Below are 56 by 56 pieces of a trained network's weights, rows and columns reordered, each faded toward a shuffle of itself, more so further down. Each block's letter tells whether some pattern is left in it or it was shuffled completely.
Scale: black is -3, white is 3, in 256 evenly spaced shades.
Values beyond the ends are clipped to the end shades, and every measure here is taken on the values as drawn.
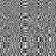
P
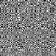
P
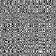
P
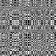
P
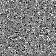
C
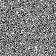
C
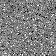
C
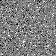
C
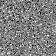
C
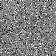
C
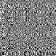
P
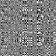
P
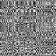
P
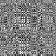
P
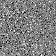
C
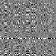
P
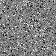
C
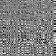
P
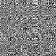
P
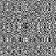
P
